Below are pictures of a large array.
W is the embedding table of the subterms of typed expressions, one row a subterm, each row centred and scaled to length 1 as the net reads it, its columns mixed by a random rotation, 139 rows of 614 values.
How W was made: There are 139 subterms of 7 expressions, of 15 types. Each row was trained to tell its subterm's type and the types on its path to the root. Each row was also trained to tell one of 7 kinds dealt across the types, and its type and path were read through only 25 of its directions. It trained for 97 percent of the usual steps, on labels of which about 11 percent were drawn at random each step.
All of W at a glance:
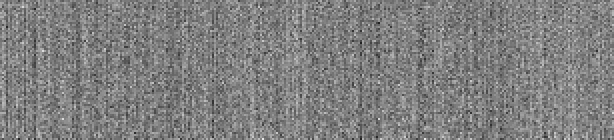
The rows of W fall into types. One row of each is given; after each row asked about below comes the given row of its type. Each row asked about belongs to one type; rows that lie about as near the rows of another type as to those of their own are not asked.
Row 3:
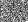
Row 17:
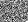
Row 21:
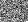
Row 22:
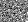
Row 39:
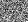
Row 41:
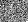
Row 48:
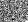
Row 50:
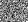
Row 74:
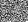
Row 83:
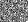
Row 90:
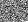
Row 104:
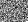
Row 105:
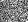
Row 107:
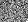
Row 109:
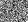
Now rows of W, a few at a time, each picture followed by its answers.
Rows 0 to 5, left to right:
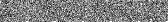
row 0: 48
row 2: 48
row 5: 50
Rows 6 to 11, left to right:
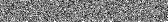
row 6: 50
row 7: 41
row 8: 74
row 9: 17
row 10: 41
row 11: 90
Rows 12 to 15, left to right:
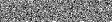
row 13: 48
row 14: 50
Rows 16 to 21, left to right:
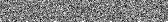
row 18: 41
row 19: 48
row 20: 104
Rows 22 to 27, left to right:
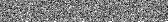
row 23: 109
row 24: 74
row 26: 105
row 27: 3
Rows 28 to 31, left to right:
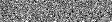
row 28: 107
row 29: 90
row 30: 50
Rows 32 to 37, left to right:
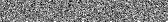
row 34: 109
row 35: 22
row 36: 104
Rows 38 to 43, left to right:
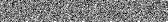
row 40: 90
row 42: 74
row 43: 50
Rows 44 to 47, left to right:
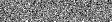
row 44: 83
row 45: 50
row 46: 3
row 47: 105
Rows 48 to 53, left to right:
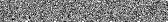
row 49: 74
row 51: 17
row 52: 104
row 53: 50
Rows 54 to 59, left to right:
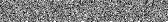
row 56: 105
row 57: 41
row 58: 48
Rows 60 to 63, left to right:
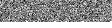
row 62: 105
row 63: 74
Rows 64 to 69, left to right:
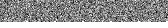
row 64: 48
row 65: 50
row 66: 74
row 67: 17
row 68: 41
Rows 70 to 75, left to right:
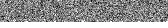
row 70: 17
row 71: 109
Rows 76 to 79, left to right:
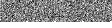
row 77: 48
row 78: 109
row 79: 17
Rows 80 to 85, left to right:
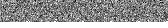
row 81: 3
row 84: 22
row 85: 109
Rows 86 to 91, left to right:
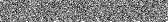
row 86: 105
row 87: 3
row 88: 105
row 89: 90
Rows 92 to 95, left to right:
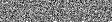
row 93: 104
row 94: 90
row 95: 22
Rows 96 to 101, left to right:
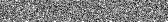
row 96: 39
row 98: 105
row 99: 104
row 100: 104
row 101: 107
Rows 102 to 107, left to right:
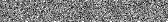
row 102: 22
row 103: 39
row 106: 105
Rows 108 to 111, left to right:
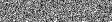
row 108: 104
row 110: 41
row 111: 41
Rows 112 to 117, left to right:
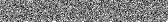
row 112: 109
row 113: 48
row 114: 17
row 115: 105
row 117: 74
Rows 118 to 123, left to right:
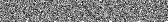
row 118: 104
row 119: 39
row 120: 90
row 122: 48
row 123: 107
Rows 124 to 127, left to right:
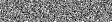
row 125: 21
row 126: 41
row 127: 39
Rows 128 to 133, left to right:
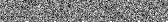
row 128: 74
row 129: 41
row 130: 21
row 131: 74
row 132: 83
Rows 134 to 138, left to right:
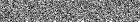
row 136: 83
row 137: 104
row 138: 50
